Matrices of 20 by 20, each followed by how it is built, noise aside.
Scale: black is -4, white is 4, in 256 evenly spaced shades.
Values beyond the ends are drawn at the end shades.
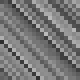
Toeplitz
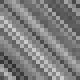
Toeplitz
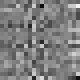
low rank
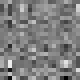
low rank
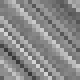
Toeplitz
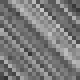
Toeplitz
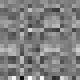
low rank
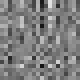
low rank
